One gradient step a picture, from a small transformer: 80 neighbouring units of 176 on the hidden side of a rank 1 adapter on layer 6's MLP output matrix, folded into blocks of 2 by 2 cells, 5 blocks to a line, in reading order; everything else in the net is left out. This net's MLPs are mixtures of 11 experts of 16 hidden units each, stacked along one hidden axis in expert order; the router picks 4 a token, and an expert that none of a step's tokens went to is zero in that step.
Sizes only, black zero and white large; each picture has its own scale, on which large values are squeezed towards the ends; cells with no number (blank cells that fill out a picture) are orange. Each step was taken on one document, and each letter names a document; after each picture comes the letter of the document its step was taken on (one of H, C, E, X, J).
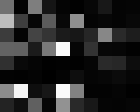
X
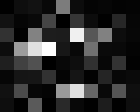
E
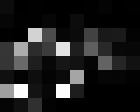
X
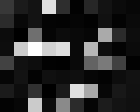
E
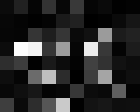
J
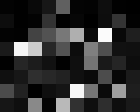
E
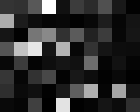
E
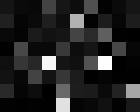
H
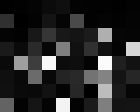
H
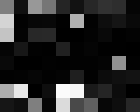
X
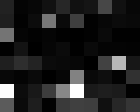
X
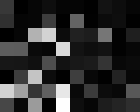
X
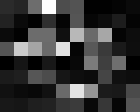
E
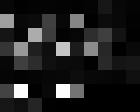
X
